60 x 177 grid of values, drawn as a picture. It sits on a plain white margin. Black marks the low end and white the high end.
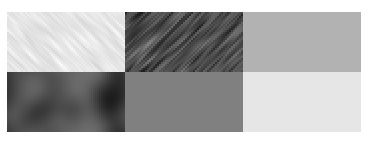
It is made of 2 by 3 panels. Panel 1,1: very high, slanting down to the right, faint in contrast. Panel 1,2: low, slanting up to the right. Panel 1,3: high, flat. Panel 2,1: low, smooth. Panel 2,2: middling, flat. Panel 2,3: very high, flat.
